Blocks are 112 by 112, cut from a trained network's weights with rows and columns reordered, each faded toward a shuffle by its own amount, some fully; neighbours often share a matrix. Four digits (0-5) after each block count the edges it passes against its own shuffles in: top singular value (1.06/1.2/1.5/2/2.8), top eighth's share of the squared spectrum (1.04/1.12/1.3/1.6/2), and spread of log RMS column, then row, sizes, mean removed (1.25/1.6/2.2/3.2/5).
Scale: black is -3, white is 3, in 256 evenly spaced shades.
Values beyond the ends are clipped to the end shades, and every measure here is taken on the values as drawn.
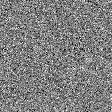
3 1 0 0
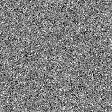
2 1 0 0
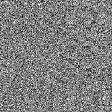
4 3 1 2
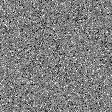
0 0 0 0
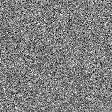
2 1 0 0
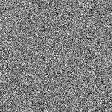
3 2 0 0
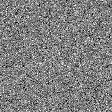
2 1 0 0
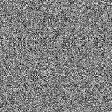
4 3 0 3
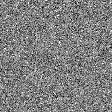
3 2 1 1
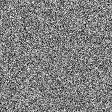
0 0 0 0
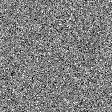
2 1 0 0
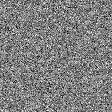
2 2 0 0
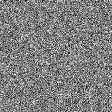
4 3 0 1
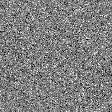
2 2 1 0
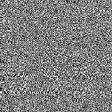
4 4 2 3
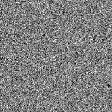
3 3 1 1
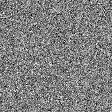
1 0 0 0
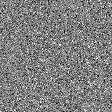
1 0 0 0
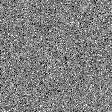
0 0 0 0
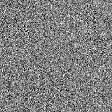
3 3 1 1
